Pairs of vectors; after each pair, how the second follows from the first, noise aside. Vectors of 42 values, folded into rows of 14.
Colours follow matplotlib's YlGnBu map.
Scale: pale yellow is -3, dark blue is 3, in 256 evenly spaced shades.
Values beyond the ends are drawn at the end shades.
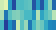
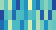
shuffled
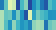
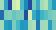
sign-scrambled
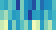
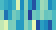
sign-scrambled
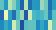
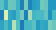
shrunk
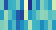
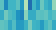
shrunk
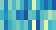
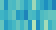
shrunk
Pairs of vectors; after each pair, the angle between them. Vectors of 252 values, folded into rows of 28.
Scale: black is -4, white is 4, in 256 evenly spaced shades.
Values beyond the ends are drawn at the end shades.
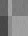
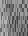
partly opposed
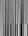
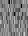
orthogonal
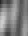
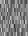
orthogonal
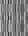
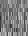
partly opposed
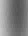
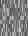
orthogonal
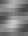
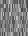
orthogonal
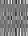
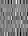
nearly opposite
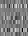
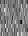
orthogonal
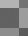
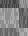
nearly opposite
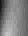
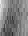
nearly opposite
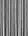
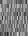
orthogonal
